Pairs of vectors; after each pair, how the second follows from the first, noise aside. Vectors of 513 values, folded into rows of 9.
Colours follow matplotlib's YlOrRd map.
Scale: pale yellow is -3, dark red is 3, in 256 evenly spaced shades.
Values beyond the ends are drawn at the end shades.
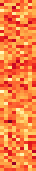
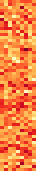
reversed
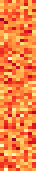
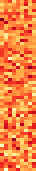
copied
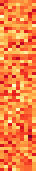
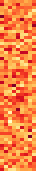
sign-scrambled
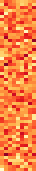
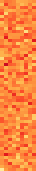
shrunk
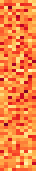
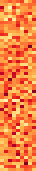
reversed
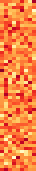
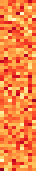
reversed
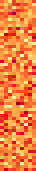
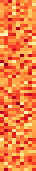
sign-scrambled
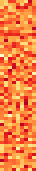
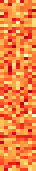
reversed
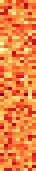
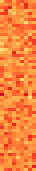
shrunk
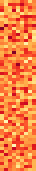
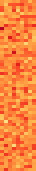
shrunk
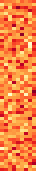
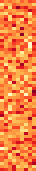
copied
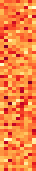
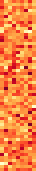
reversed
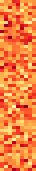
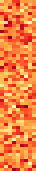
copied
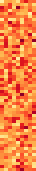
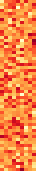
sign-scrambled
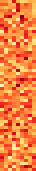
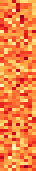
copied
